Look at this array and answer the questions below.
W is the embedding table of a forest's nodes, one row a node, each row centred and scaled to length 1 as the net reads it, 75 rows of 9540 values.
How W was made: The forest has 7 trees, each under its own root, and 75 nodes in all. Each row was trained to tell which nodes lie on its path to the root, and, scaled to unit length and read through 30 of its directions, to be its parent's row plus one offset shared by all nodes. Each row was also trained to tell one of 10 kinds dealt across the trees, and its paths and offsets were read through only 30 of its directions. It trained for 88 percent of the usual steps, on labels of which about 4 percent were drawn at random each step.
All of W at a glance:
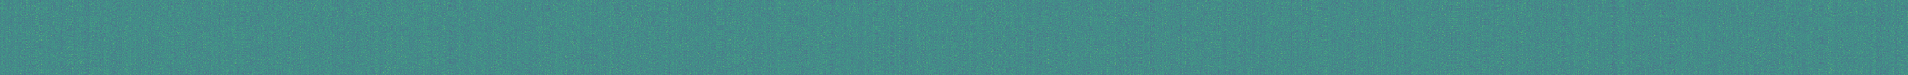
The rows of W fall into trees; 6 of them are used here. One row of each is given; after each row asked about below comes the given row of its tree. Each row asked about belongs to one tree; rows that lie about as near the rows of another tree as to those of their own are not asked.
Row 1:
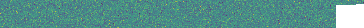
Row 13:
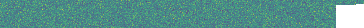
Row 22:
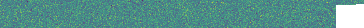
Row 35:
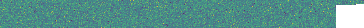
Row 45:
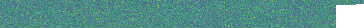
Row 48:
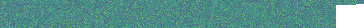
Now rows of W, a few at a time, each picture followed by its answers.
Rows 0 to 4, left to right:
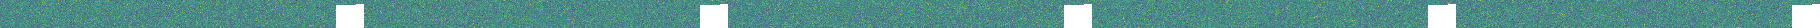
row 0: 1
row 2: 35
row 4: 13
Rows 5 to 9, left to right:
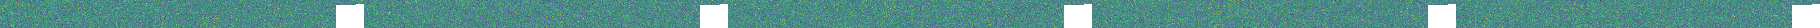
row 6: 1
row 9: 1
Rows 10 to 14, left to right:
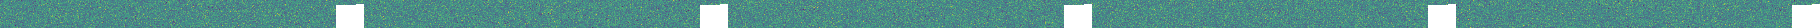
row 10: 1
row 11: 35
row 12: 48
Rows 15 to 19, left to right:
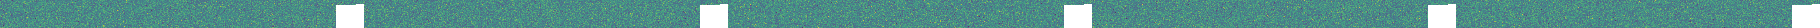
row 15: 22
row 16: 22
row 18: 35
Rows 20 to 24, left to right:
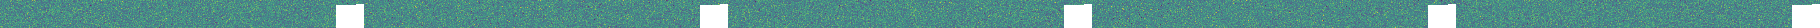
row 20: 35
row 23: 22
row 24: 1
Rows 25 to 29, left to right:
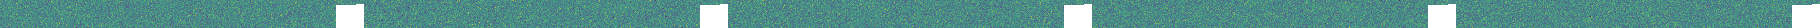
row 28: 13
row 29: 45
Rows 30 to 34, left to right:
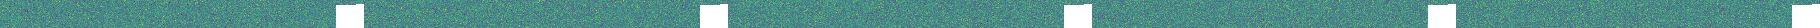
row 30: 35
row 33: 48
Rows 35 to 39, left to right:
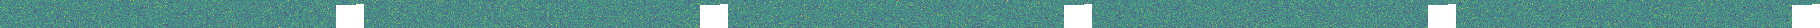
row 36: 13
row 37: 1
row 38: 1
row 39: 35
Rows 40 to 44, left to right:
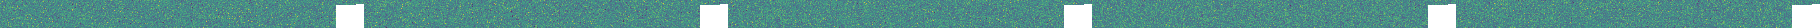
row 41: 1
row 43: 22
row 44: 1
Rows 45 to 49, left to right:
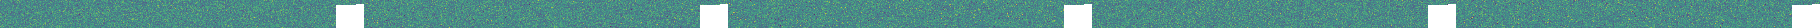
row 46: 1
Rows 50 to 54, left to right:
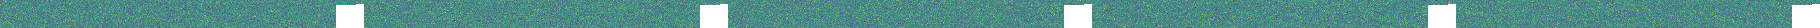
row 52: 13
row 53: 35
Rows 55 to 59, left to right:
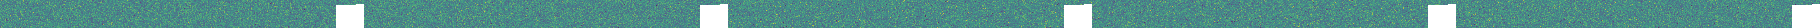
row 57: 35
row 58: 45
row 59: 1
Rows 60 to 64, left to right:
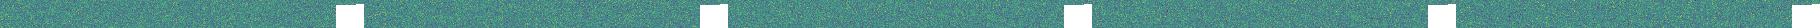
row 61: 1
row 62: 1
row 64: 35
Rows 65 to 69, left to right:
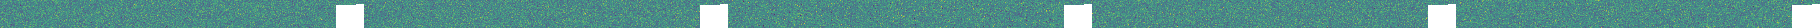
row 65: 48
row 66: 22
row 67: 35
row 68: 1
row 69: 35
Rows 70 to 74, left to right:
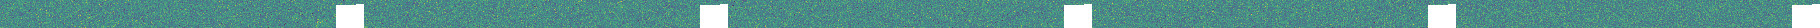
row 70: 35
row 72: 35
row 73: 35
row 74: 45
